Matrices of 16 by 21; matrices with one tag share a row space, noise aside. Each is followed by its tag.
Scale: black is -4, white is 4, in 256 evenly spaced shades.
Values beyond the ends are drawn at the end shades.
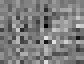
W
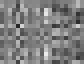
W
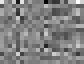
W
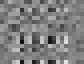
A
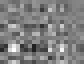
A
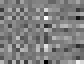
W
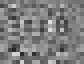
A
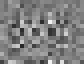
A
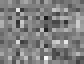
W
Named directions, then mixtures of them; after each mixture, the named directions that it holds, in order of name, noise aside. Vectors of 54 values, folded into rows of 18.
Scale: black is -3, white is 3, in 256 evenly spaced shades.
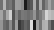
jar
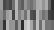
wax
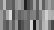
jar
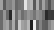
jar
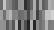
jar, wax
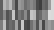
wax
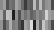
jar, wax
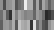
jar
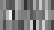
jar, wax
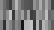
jar, wax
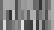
jar, wax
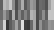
wax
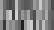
jar, wax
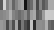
jar, wax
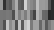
jar, wax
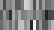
jar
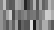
jar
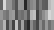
jar, wax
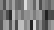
jar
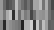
jar, wax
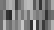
jar, wax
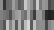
jar, wax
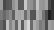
jar, wax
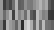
wax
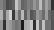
jar, wax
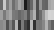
jar, wax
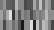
jar, wax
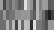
jar, wax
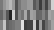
jar, wax
